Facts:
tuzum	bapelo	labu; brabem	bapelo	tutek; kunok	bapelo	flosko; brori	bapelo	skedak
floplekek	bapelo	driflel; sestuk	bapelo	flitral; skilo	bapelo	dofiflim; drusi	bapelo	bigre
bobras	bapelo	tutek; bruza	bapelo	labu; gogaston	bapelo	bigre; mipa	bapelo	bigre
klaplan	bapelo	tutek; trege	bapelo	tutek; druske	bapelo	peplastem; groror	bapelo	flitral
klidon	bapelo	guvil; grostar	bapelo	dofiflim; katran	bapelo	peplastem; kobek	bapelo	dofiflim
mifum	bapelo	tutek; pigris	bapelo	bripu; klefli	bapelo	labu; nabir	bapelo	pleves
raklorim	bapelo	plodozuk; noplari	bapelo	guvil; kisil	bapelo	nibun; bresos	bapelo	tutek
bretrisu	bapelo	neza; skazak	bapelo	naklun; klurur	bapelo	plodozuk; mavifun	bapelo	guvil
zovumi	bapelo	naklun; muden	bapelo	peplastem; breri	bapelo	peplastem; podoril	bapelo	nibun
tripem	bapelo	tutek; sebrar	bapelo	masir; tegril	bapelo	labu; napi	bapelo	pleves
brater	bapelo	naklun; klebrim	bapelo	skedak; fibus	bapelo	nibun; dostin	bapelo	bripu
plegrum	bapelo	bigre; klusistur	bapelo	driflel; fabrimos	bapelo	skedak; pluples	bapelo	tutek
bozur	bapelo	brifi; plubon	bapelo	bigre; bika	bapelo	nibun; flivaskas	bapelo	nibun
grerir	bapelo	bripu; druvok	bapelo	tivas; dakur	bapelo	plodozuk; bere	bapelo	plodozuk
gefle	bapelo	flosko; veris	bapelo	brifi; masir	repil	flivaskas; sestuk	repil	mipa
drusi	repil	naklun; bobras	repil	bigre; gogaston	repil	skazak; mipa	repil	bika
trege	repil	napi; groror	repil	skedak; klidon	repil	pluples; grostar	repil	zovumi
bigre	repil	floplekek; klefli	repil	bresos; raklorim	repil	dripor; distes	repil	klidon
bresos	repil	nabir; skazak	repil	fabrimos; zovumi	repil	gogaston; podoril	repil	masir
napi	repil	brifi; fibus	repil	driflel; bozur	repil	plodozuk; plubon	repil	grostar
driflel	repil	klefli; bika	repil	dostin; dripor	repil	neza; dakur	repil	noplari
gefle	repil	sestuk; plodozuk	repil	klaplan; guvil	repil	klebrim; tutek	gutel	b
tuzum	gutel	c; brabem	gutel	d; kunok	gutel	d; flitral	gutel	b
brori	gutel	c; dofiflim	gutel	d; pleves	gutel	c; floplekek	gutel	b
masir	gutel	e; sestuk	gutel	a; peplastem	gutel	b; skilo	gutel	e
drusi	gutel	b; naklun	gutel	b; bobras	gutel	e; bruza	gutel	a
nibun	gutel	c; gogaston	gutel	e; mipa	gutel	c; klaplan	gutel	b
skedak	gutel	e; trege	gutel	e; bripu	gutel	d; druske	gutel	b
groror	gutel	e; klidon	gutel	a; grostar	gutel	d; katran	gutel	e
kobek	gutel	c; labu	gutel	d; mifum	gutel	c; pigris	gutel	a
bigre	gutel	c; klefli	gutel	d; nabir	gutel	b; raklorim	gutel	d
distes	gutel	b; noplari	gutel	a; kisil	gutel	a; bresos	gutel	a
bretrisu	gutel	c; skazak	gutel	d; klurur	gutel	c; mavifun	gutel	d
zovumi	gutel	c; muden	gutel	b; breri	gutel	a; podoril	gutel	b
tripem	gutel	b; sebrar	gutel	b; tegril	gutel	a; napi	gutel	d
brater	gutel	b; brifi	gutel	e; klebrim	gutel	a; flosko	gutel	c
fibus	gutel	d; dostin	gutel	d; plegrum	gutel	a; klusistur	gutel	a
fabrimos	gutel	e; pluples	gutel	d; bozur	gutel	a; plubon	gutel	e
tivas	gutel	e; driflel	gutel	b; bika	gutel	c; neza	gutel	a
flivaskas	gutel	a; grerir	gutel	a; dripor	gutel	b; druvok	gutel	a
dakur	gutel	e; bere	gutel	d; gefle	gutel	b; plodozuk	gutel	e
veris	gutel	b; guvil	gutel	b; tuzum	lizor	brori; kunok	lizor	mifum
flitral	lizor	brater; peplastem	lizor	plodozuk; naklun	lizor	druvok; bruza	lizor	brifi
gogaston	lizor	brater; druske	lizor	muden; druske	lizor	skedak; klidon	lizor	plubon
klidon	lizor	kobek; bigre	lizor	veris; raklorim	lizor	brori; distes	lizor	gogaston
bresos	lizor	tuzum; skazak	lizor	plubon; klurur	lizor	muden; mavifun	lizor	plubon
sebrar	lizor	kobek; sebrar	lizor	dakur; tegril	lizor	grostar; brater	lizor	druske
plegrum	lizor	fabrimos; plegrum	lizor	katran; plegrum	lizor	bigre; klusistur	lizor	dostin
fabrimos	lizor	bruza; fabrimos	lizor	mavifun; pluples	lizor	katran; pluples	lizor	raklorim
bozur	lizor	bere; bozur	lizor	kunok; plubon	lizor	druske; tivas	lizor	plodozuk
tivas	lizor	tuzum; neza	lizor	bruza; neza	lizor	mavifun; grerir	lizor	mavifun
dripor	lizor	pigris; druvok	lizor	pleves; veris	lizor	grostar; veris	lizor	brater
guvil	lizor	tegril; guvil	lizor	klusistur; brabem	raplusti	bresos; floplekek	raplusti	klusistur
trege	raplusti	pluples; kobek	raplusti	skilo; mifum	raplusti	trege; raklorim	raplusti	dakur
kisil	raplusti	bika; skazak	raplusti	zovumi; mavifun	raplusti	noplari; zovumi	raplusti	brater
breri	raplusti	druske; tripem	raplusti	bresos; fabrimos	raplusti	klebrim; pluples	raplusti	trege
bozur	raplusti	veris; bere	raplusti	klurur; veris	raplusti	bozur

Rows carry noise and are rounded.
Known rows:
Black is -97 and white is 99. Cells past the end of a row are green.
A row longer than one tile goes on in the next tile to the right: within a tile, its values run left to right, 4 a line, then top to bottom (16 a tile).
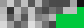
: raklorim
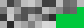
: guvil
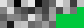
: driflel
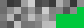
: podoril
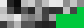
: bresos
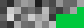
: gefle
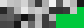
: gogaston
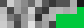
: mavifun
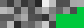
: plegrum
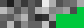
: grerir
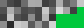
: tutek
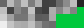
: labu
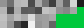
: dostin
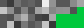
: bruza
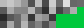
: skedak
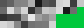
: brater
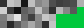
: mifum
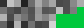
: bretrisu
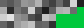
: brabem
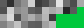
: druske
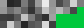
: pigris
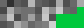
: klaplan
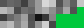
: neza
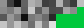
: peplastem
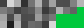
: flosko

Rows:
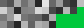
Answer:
bozur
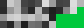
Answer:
mipa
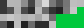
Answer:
bika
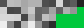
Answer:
kunok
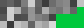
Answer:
distes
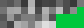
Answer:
floplekek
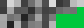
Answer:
bigre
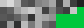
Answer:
fabrimos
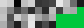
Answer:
klefli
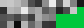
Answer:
plubon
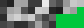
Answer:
sestuk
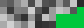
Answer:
pluples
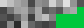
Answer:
bobras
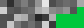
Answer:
flivaskas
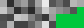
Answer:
tegril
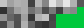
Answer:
trege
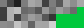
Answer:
dripor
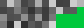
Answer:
pleves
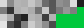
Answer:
grostar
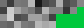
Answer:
drusi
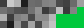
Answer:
kobek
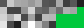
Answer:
bere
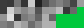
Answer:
sebrar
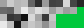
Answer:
skazak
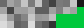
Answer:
napi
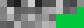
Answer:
nabir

